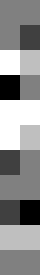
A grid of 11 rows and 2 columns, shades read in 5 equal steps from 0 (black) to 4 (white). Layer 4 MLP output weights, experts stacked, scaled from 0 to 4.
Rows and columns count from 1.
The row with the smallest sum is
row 9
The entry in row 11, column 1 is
2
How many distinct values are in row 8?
1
